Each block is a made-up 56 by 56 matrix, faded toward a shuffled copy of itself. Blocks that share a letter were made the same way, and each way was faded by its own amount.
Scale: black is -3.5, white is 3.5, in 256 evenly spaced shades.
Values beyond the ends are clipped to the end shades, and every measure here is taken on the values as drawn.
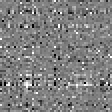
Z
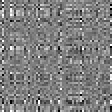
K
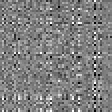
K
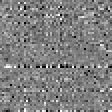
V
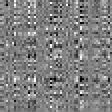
K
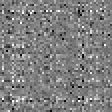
Z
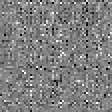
Z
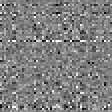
V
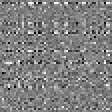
V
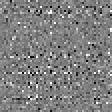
Z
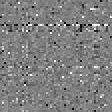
Z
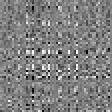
K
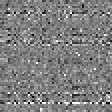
V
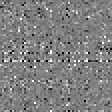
Z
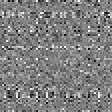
V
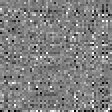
Z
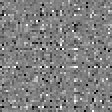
Z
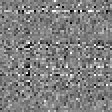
V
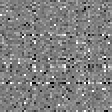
Z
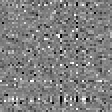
Z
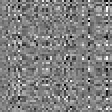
K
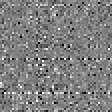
Z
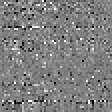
Z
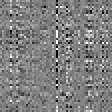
K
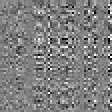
K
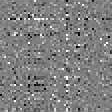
Z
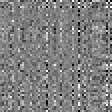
K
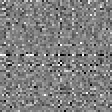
V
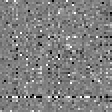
Z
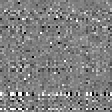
V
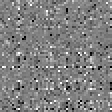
Z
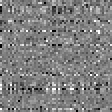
V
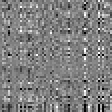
K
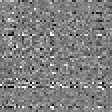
V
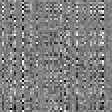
K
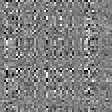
K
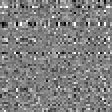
V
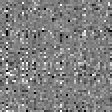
Z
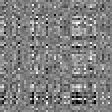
K
